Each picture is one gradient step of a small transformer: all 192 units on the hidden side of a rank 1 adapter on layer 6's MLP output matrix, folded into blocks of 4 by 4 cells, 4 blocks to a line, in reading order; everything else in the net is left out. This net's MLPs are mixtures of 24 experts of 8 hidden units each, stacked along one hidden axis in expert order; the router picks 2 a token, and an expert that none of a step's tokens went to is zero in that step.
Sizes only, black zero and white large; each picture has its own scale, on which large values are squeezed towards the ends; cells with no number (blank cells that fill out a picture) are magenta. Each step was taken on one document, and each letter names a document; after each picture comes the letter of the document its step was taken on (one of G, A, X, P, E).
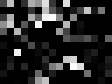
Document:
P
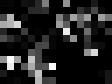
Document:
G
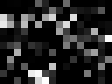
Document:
P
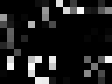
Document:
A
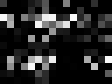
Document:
G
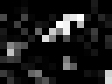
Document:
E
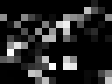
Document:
E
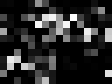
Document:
G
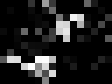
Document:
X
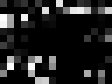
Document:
A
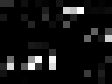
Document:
A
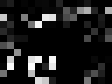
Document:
A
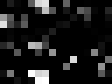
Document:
P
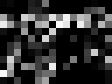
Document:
G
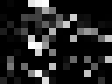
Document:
P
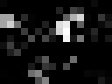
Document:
E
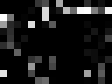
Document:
A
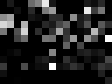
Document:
P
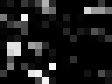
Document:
P
